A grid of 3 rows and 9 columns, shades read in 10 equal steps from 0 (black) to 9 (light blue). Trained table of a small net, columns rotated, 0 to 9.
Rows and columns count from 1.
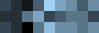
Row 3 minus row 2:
1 0 -5 -2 5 2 1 0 3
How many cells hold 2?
4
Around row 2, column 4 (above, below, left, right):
4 5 5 3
